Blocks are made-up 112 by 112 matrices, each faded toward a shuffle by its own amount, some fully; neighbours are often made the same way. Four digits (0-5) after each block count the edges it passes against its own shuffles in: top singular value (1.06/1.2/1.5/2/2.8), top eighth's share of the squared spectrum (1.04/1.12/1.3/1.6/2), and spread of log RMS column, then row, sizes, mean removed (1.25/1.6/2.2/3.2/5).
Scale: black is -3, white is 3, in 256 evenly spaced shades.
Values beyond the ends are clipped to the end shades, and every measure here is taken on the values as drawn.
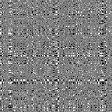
5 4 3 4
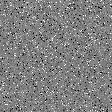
2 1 0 0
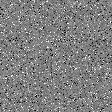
2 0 0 0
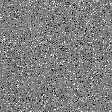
3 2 1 0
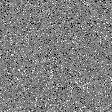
0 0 0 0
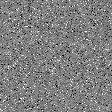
0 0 0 0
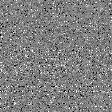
1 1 1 2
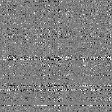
3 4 3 4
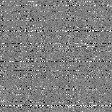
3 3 3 4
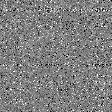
1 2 2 3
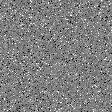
0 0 0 0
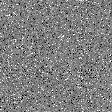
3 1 1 0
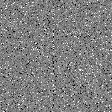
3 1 1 0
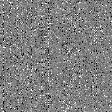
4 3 3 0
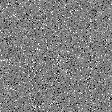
3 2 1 0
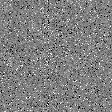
2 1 1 0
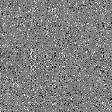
3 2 1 1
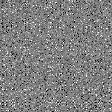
4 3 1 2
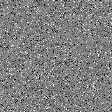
3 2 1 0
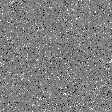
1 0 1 0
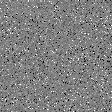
0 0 0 0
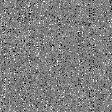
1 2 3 0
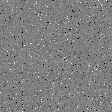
2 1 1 0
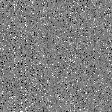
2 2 2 0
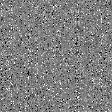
1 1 2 0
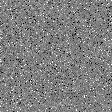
0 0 0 0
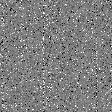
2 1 2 0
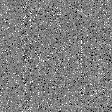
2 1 2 0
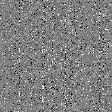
2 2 3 0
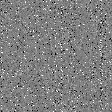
1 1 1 0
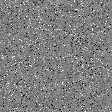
0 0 0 0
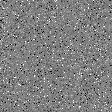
0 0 1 0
